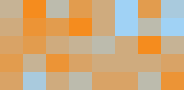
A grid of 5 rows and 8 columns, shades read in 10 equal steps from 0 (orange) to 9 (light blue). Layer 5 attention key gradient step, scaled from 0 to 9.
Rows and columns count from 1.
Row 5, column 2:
8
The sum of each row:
36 35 29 26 34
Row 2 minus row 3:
1 -1 -2 -5 -2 5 6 4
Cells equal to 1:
3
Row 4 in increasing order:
1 2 3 3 4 4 4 5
